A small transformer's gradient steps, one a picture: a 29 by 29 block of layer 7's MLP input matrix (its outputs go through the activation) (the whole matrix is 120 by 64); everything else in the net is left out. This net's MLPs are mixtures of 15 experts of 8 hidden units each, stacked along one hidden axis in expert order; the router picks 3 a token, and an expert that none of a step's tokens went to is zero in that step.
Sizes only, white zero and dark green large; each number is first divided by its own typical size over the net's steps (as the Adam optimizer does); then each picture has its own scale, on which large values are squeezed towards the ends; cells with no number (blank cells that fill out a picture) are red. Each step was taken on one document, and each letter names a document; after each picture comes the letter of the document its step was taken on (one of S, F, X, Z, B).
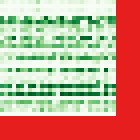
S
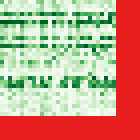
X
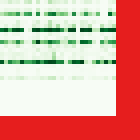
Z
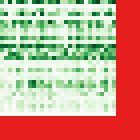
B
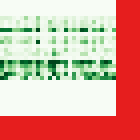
Z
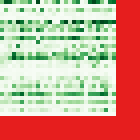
B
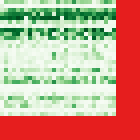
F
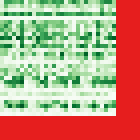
X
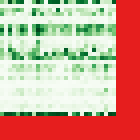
B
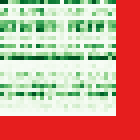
B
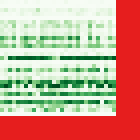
S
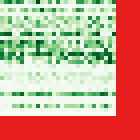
B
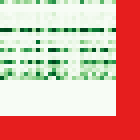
Z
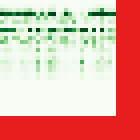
Z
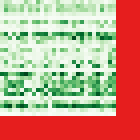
X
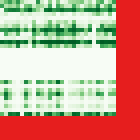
F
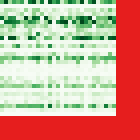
B
